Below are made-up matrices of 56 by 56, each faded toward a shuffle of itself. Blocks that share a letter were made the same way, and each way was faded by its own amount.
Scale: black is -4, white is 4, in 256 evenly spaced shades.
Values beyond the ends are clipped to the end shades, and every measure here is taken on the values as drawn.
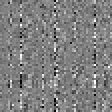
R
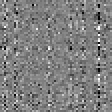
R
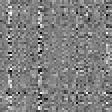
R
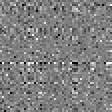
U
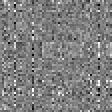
R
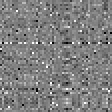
U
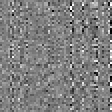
R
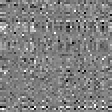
U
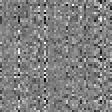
R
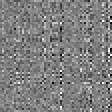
R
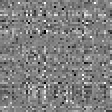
U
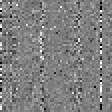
R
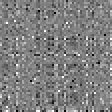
U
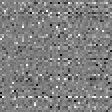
U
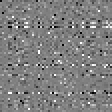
U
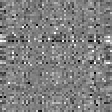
U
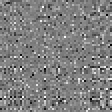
U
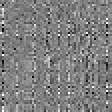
R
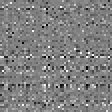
U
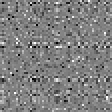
U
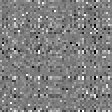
U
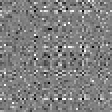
U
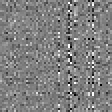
R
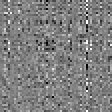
R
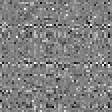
U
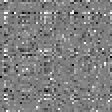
U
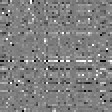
U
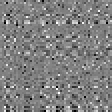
U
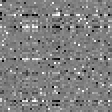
U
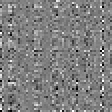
R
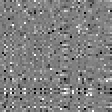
U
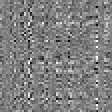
R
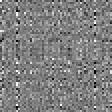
R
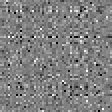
U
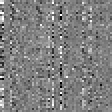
R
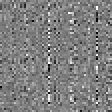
R
